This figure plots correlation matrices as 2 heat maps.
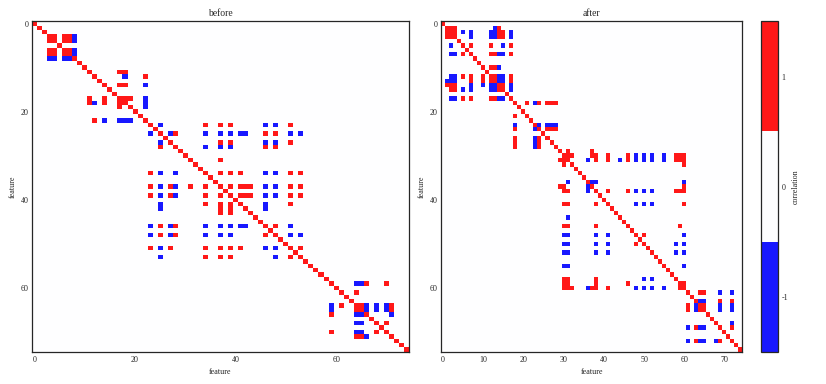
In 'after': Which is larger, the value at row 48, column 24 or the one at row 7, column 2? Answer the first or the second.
the first
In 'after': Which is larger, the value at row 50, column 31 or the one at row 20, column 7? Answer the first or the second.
the second
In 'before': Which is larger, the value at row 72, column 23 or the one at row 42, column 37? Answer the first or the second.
the second
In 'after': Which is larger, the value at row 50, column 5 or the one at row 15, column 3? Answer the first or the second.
the second
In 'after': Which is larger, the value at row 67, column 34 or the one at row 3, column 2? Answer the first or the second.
the second
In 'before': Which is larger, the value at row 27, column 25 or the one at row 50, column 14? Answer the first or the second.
the second
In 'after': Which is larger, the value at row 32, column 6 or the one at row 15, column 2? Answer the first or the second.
the second
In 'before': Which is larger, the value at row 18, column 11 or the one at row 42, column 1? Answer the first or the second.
the first
